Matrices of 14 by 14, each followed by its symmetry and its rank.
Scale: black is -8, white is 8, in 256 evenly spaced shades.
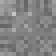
symmetric, rank three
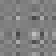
symmetric, rank one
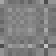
symmetric, rank two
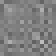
symmetric, rank three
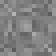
symmetric, rank three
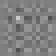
symmetric, rank two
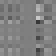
neither, rank one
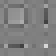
symmetric, rank one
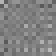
symmetric, rank three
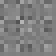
symmetric, rank two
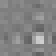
symmetric, rank two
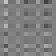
neither, rank one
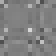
symmetric, rank two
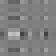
neither, rank one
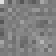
symmetric, rank three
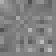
symmetric, rank three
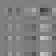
neither, rank one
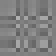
symmetric, rank one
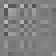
symmetric, rank two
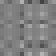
neither, rank one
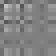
symmetric, rank one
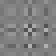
symmetric, rank one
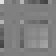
symmetric, rank one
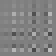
symmetric, rank one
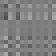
neither, rank one
